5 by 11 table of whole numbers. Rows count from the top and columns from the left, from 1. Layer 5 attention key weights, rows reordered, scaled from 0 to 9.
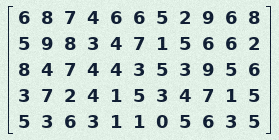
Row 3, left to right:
8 4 7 4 4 3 5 3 9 5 6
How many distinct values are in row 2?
9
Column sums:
27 31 30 18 16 22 14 19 37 21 26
